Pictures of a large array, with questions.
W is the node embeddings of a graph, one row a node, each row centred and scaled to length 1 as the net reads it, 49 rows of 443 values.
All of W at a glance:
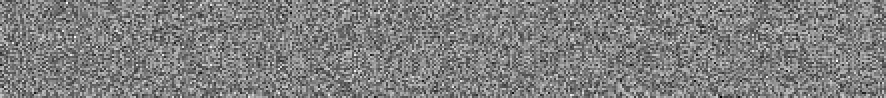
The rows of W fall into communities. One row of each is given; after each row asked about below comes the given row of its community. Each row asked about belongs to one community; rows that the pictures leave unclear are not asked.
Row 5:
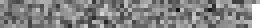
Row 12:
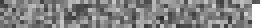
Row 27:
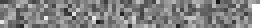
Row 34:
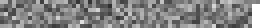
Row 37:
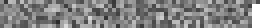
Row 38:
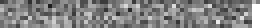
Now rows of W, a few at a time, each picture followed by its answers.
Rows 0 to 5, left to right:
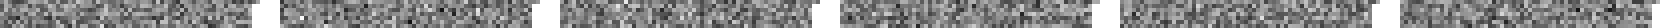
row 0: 5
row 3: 37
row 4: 12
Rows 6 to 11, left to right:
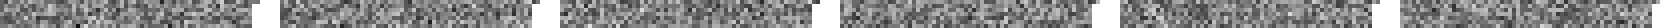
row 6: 37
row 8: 27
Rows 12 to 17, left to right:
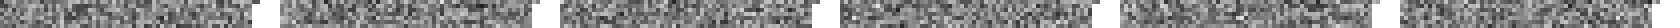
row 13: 37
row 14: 37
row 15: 34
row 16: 37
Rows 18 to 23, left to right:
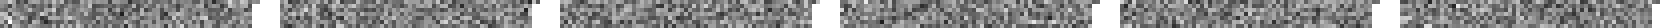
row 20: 5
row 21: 12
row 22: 34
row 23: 27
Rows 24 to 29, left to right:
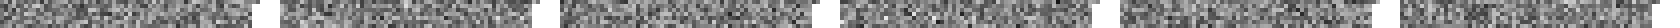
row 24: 34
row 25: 38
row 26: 5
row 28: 5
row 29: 12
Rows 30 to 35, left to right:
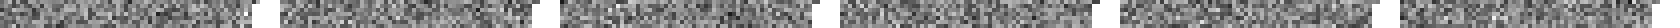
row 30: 5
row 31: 27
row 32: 12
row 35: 27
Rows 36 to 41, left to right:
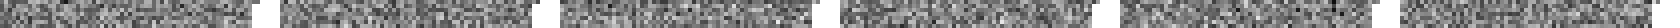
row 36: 5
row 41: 34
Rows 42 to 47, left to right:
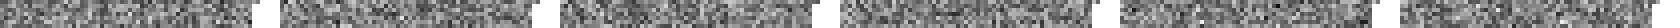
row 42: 38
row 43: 37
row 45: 37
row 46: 34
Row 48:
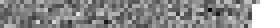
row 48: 5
